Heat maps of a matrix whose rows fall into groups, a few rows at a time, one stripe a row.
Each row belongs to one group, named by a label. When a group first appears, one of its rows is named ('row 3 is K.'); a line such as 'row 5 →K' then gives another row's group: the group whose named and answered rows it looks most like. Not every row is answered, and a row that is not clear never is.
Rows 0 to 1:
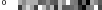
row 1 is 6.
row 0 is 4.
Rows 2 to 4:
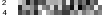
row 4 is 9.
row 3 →6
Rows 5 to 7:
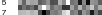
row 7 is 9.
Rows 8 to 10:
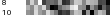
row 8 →9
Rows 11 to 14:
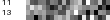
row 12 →9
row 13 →4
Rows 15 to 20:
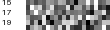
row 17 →6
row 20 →6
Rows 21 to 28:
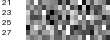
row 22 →6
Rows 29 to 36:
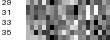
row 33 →4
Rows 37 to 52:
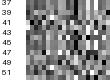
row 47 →6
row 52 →4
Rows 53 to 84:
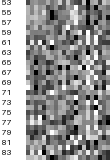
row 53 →6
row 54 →4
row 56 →9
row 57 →4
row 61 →9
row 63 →6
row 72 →4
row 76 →9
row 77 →9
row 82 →6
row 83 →9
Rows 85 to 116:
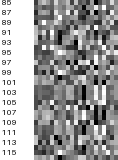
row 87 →6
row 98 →6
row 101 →4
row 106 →6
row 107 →4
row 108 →4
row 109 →6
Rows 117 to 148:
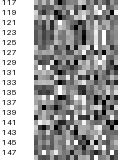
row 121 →9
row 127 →4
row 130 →9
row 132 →6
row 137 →4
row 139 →4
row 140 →6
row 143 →9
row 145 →6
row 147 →6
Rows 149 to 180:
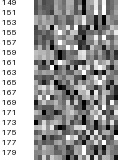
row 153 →4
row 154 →6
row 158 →6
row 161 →9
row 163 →4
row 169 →6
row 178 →4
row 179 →4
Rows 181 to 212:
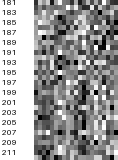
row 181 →9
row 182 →6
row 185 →9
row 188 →6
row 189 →4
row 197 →6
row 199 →6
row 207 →9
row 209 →6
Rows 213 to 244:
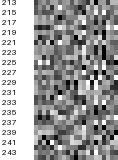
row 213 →6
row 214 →9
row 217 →4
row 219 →4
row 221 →9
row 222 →4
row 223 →4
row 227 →4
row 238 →4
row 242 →9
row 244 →9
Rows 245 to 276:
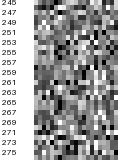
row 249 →6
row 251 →4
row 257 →4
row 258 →6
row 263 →9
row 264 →6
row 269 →9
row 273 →9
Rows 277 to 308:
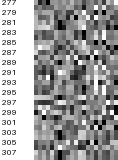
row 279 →4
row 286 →9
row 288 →6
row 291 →9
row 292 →9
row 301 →4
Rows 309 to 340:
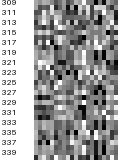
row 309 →4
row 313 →6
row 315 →9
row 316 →9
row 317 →9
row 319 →4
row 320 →4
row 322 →9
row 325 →9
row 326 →6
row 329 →4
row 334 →4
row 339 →4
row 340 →6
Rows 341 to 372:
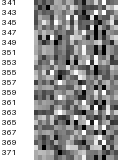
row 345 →6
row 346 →6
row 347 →4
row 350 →4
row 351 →4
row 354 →6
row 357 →9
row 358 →4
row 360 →9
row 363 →9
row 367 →4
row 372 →4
